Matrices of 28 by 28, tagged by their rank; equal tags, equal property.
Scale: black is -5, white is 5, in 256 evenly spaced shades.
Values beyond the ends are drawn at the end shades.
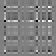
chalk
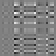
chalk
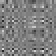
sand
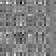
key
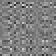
key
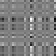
chalk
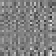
key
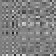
key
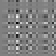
chalk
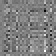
key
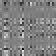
sand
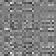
key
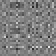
key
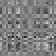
sand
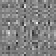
key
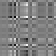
chalk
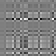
chalk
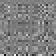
key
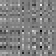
sand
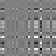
chalk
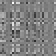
sand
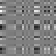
chalk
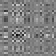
sand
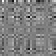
sand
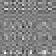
key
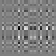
chalk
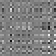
sand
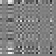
sand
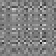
sand
